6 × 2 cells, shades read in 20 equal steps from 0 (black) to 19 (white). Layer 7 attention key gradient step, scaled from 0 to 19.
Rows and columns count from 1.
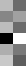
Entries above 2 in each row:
2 2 2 1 2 2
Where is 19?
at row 4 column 2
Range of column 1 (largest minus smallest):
15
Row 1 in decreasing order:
14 8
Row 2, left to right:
10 12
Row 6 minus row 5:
2 -2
